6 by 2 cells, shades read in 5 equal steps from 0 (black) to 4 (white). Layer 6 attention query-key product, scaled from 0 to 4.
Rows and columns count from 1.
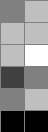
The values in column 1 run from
0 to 3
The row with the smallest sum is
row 6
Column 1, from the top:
2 3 3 1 2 0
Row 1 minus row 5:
0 0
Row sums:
5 6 7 3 5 0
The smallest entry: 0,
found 2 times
